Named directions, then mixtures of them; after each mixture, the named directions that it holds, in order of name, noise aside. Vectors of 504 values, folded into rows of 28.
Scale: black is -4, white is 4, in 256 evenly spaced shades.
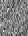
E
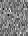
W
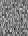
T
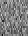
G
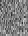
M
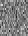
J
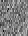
E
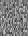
M, T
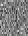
J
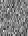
E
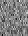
G, M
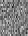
E, J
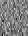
G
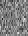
J, M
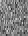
M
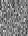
E, M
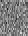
J, M, W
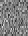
J, T, W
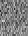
E, G, J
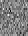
W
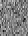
E, J, M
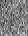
E, M, T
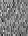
E, G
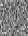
J
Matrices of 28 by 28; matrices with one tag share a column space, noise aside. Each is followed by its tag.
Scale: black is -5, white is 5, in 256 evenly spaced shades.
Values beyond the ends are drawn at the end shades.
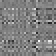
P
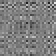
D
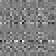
P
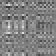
D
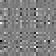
P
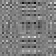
D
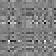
P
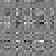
P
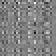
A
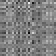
A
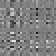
P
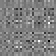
P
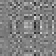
D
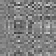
D
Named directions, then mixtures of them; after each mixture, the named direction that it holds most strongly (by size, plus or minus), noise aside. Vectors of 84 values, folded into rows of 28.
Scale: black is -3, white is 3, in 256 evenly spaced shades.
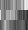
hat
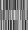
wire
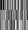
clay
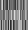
wire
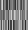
wire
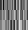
clay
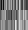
clay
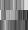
hat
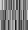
clay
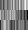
hat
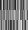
wire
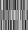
wire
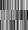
clay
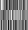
wire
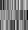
clay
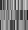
clay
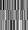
clay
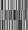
wire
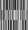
wire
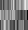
hat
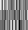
clay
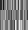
clay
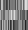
wire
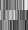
hat
